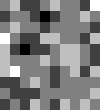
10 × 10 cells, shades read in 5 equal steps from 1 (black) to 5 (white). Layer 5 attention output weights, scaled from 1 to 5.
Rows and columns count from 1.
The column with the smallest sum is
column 3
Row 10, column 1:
2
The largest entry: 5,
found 3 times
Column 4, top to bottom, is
2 2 3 2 2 3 3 4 2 4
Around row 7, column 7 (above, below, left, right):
4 3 2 4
